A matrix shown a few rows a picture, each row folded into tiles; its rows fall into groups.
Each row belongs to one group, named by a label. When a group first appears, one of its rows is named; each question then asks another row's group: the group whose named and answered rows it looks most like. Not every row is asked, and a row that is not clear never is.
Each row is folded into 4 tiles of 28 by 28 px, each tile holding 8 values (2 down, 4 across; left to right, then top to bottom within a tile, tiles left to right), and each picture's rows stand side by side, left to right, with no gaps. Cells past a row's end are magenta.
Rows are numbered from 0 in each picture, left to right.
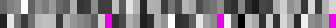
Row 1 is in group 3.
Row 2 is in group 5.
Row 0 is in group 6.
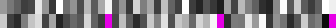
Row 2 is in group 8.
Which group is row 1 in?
6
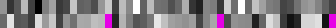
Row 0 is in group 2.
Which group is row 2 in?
3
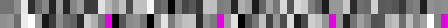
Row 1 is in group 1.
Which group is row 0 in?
8
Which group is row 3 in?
1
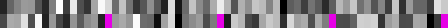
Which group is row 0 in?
8
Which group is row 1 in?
8
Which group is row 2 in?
6
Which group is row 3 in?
8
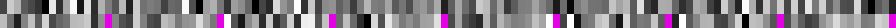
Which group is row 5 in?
2
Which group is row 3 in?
6
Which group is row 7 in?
6
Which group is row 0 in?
5
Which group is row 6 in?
2
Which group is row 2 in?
5
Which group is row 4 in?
6
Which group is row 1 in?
1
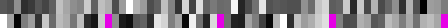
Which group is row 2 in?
1
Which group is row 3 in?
1
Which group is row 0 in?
5
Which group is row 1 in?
5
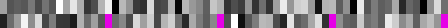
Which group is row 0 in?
8
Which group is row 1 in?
8
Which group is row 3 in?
1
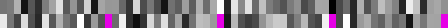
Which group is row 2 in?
6
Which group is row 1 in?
2
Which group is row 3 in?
2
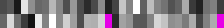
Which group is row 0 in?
6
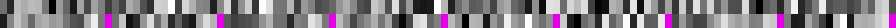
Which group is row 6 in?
6
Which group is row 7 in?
1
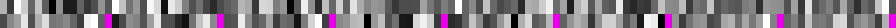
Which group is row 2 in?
3
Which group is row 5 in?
3
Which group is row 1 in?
3
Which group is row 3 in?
3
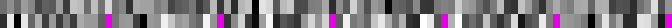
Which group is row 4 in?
2
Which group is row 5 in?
3
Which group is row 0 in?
2
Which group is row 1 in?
6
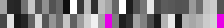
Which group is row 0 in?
2
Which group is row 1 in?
1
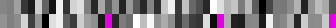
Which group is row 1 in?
8
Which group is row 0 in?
8
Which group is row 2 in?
5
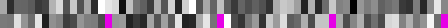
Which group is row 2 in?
5
